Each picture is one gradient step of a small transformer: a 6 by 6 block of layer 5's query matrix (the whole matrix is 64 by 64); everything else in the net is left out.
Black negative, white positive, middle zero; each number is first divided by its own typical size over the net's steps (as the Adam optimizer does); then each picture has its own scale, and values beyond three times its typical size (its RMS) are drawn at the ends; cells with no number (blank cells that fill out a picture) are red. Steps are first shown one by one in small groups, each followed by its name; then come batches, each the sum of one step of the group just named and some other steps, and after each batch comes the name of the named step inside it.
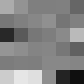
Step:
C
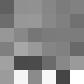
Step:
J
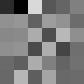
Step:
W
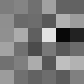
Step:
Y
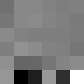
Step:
J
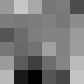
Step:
C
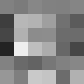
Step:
J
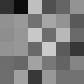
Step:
W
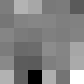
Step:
J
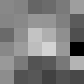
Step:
C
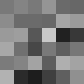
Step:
Y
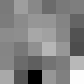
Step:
J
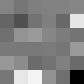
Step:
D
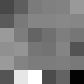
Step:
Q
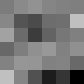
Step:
D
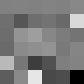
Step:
D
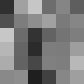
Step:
Q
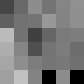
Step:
Q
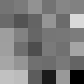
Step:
D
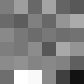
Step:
Q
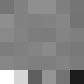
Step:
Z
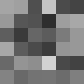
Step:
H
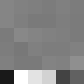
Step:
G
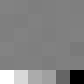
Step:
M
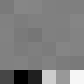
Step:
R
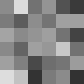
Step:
M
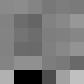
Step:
R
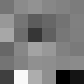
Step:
G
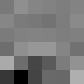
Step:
R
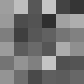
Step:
H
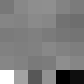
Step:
Z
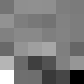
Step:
Z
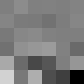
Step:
M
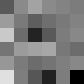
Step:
Z
